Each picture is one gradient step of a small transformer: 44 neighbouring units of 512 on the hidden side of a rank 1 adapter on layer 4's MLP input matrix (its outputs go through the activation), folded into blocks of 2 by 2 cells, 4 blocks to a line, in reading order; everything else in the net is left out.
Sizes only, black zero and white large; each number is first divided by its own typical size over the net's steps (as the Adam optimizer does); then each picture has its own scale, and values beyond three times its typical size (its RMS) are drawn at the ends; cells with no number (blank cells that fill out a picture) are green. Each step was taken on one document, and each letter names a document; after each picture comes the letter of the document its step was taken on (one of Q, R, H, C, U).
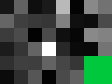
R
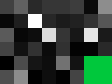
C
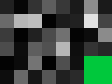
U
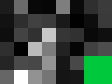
R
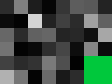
C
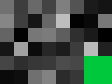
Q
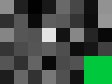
R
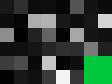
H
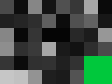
C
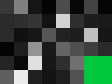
C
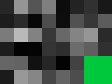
H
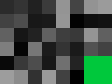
C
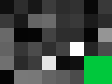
H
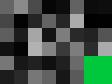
Q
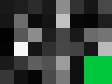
Q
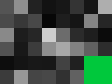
R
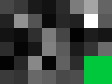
U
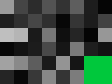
Q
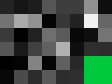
U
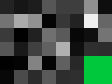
U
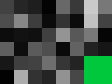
C
